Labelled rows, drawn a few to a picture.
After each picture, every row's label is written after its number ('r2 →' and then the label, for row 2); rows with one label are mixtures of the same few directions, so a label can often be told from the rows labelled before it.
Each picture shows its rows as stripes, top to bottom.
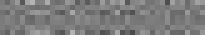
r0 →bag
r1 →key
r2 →key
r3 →bag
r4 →bag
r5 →bag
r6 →key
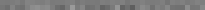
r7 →bag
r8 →key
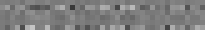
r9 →bag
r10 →key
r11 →bag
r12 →key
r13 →key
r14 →bag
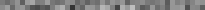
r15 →bag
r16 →key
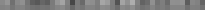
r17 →key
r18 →key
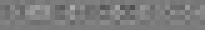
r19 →bag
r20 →key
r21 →bag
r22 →key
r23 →key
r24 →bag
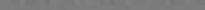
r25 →bag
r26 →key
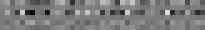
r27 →key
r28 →key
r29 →bag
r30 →bag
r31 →bag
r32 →key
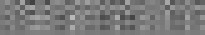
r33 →bag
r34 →bag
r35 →bag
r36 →key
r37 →bag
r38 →key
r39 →key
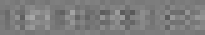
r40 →bag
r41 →bag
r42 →key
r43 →bag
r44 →key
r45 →bag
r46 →bag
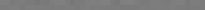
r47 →key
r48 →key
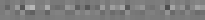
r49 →bag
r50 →bag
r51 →bag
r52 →bag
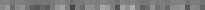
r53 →key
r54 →key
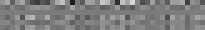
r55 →key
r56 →key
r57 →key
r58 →bag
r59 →key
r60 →bag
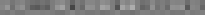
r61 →key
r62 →key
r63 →key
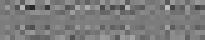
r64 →bag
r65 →bag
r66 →key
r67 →key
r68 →bag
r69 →bag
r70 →bag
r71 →key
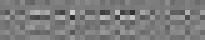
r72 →bag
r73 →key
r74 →key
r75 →key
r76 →key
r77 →bag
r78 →key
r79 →key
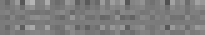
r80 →bag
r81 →bag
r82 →key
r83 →key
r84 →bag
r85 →bag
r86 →key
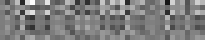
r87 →bag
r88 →key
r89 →bag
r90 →bag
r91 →bag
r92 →bag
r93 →key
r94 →bag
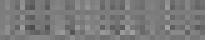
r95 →bag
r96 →bag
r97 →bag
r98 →bag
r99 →key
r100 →bag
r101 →key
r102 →key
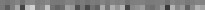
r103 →bag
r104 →bag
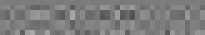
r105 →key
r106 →key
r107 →key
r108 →key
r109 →key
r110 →key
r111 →bag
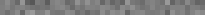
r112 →bag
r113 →key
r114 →bag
